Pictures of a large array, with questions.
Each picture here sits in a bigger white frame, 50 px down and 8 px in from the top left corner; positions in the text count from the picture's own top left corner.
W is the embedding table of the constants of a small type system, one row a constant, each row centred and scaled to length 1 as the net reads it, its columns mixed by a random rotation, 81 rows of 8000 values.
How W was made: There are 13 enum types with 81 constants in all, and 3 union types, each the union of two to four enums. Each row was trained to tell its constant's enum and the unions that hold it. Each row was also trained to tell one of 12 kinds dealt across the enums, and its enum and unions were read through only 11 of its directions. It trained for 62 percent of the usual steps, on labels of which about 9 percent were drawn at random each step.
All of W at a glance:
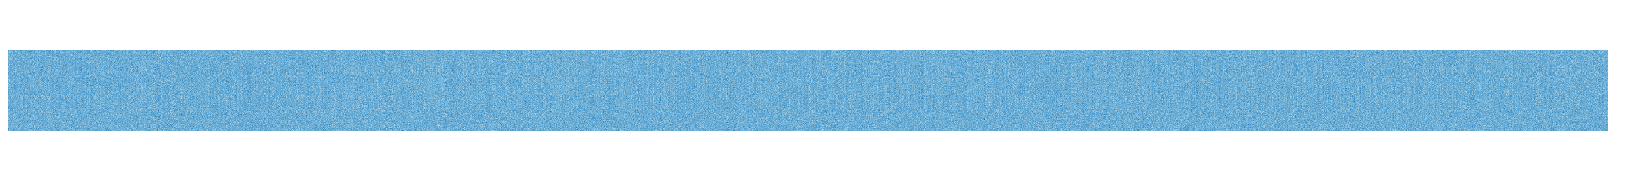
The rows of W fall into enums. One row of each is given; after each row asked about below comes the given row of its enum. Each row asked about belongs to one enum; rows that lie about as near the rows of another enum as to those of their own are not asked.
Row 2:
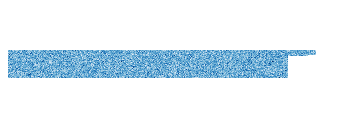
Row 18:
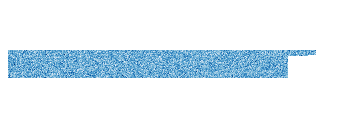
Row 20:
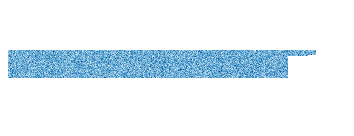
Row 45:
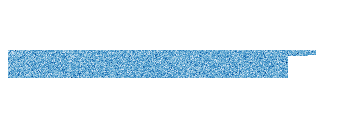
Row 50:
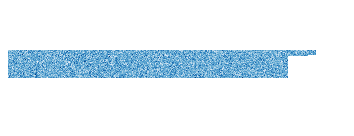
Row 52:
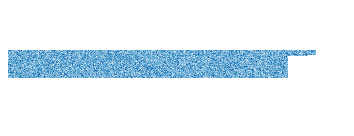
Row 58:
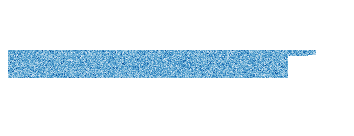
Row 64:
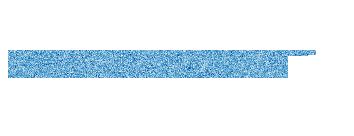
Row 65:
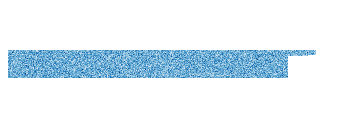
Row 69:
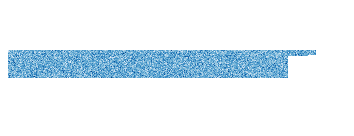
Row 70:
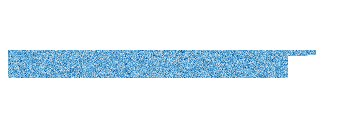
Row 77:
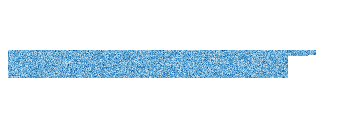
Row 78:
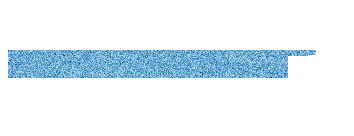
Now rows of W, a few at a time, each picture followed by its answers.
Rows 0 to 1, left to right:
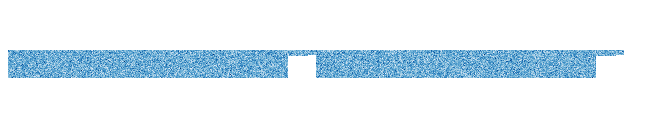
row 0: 78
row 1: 2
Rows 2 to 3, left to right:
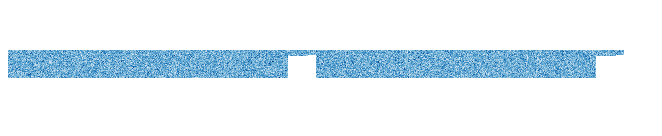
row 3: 78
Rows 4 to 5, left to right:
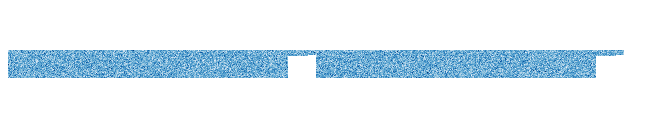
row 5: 65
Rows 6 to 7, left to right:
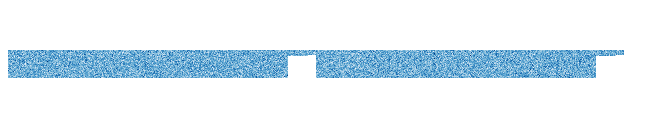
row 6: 52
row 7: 70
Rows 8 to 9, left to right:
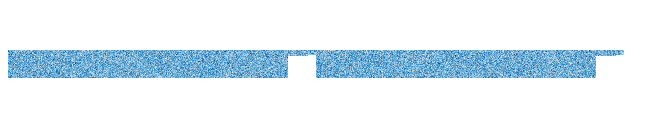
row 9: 18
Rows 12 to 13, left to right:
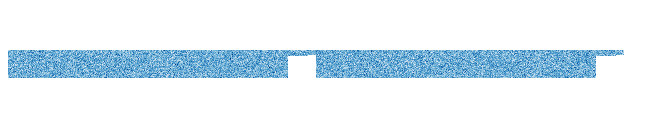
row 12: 50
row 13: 2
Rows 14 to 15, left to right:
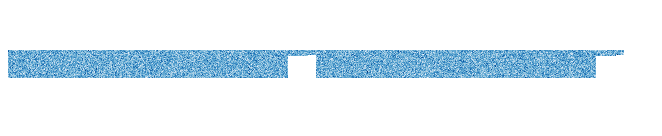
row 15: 78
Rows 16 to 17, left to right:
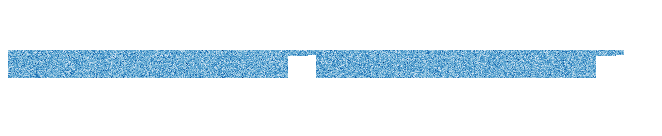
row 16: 20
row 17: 2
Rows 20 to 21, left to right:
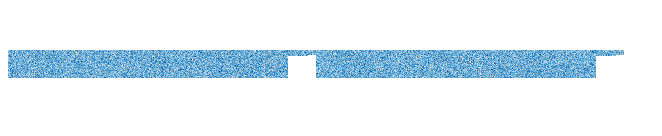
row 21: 20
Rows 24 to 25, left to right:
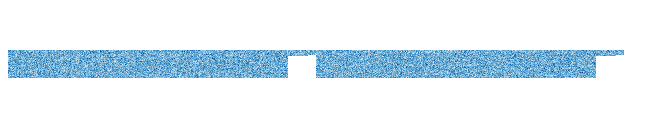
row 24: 78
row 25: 50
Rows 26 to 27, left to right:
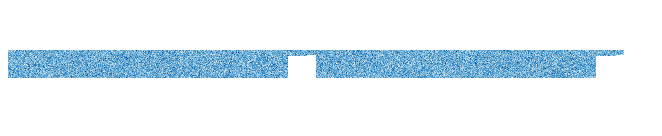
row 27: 18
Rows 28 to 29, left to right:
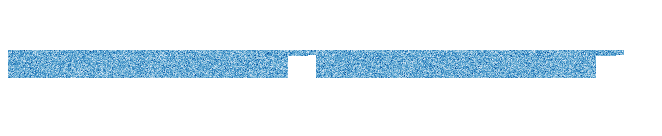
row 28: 78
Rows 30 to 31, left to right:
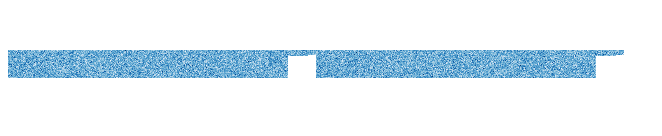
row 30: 2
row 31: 18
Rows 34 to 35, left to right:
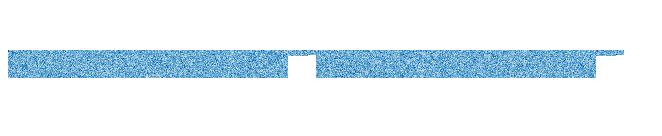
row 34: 2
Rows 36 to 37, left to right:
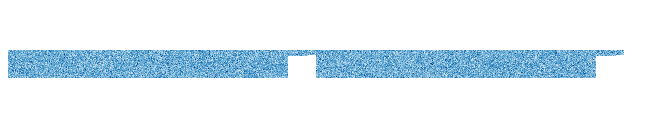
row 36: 18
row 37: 58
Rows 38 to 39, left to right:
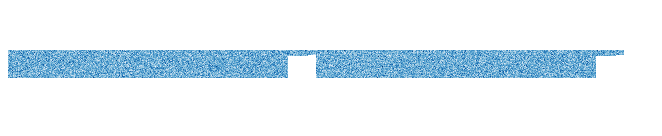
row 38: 18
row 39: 58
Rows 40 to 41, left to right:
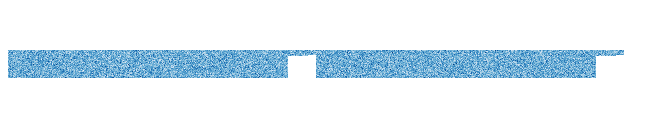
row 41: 52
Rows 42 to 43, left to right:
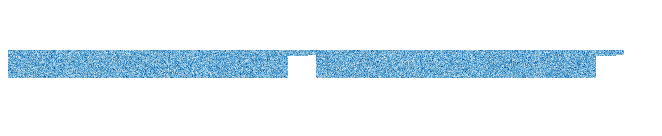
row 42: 52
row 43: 2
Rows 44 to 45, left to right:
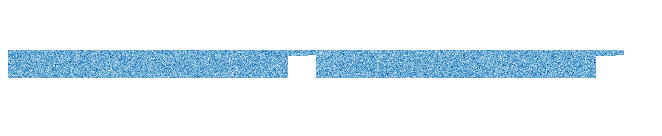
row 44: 78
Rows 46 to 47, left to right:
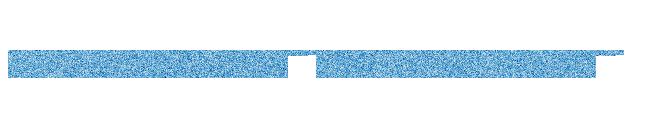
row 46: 45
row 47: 52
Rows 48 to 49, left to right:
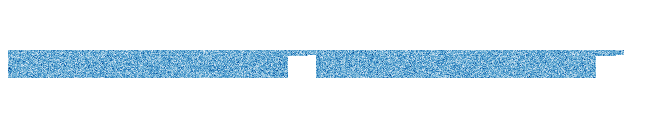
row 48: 52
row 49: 18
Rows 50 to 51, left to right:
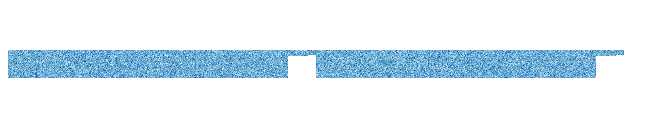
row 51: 20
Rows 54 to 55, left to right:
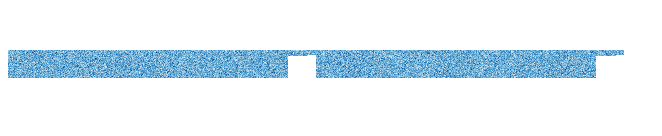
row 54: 50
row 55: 20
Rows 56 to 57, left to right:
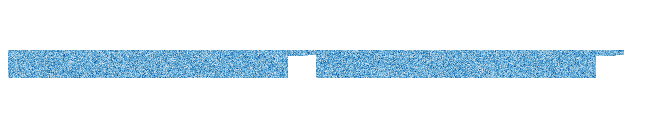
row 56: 45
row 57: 52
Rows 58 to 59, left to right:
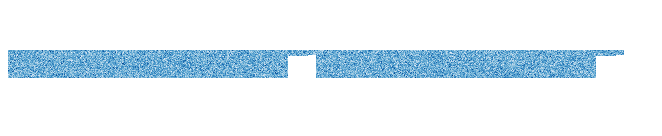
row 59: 64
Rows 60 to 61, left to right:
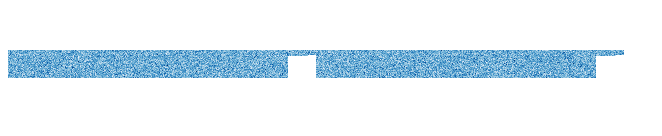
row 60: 45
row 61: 45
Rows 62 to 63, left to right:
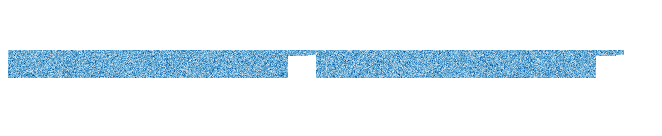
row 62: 65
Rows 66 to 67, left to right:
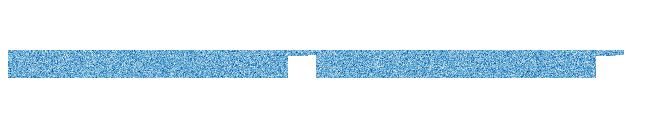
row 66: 20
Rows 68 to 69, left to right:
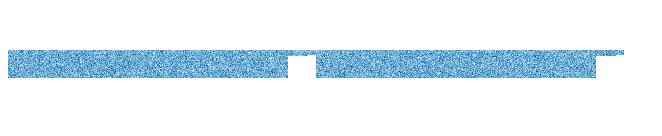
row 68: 50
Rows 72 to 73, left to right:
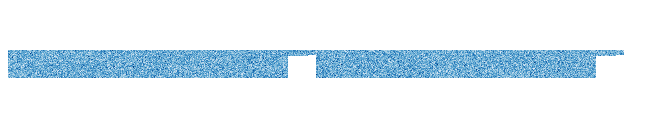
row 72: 58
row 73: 65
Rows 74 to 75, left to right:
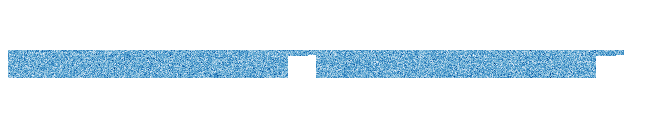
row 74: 77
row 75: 20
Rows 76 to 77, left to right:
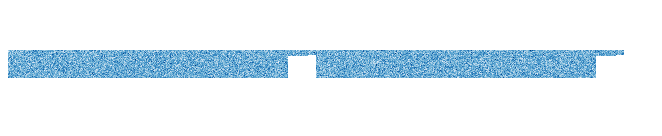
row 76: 69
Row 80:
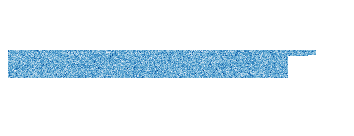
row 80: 58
